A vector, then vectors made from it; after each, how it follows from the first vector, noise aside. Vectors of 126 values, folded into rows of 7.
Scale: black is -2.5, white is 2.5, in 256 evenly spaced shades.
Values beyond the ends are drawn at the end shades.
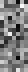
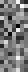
sign-scrambled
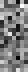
copied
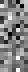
sign-scrambled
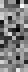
copied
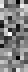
copied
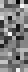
copied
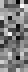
copied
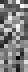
sign-scrambled
